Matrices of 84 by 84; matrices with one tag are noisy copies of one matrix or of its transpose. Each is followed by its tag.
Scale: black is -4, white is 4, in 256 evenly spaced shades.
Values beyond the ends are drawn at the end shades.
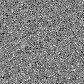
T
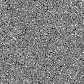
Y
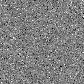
Y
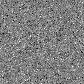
T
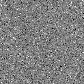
Y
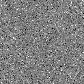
Y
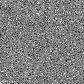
Y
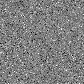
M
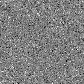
Y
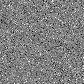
M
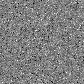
T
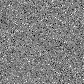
M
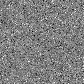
M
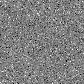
Y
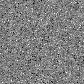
T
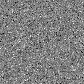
T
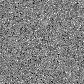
T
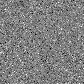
M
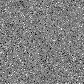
M
